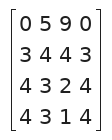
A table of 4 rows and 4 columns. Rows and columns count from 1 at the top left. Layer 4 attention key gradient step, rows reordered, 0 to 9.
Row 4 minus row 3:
0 0 -1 0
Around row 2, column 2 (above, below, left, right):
5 3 3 4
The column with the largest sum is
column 3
